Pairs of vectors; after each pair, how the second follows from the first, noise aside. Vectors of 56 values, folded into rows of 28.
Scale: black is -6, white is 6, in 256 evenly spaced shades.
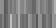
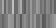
shuffled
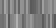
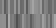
negated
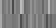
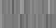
shrunk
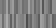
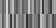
scaled up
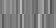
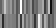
scaled up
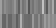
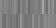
shrunk
